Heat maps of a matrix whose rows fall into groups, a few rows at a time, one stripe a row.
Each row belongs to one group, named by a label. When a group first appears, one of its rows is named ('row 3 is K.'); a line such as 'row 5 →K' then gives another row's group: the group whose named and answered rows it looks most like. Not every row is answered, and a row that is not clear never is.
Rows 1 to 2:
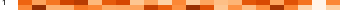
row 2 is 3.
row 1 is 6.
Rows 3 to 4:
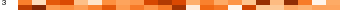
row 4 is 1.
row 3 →6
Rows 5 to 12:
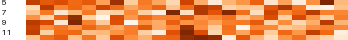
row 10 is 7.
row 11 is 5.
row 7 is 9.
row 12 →3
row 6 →3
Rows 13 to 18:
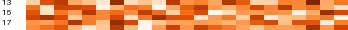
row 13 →9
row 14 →5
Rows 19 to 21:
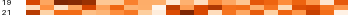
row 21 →5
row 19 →6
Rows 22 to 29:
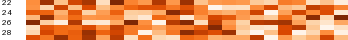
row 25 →9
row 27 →3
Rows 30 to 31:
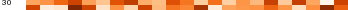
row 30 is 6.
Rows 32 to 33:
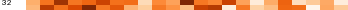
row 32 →3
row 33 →3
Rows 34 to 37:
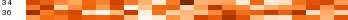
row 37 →9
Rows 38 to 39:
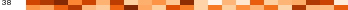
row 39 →6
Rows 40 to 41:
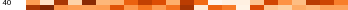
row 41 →1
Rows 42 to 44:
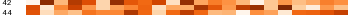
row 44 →7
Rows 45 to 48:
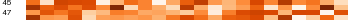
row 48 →5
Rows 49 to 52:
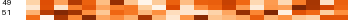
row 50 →9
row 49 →9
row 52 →7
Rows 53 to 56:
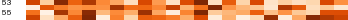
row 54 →3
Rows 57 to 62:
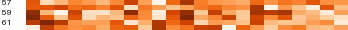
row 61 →1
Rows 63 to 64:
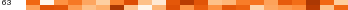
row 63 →5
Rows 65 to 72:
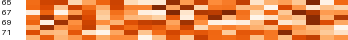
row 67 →9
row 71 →5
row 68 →9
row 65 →9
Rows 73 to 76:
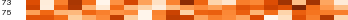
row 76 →1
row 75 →9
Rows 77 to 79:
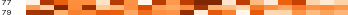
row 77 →3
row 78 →7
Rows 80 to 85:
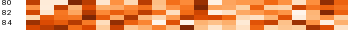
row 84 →6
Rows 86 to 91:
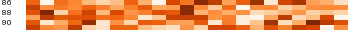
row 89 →3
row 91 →6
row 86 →5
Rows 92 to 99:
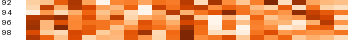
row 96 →7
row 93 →3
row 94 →9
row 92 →6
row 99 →5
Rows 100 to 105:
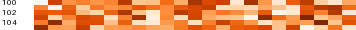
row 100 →3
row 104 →9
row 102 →1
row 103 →6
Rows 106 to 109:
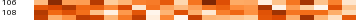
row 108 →6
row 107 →1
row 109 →6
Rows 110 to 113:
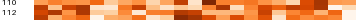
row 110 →9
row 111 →6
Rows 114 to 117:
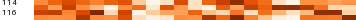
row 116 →1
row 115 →6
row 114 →9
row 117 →9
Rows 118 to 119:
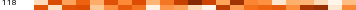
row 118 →3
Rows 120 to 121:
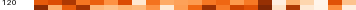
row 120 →1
